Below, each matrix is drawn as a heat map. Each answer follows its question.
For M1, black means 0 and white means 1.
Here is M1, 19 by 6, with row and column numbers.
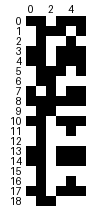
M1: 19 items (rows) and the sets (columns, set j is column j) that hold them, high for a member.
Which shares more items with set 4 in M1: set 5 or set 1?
set 5
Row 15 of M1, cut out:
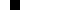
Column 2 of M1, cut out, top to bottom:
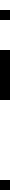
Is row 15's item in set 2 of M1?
yes
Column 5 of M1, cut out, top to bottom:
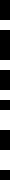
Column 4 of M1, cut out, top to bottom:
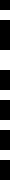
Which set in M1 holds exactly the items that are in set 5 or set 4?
0
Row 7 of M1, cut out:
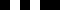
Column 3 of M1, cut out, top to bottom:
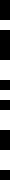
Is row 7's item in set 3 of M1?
yes
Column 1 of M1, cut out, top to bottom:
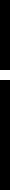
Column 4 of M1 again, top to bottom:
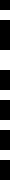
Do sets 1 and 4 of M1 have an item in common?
no
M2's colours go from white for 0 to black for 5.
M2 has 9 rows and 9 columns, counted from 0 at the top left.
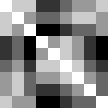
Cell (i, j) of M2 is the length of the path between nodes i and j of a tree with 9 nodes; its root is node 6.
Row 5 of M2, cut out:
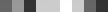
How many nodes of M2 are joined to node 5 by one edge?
3
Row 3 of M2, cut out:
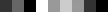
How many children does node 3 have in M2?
0
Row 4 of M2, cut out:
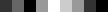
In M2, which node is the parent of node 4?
5
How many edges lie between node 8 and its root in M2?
3
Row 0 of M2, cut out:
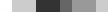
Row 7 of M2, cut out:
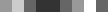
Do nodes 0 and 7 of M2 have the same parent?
yes
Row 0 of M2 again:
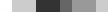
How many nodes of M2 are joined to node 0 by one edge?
3
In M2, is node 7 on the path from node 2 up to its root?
no
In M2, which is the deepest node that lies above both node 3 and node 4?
5
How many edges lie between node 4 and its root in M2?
2
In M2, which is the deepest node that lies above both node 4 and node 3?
5
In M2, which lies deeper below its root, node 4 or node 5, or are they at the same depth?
node 4
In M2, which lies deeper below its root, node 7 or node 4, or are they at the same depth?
the same depth
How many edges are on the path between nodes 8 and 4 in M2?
5
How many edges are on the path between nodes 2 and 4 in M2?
5
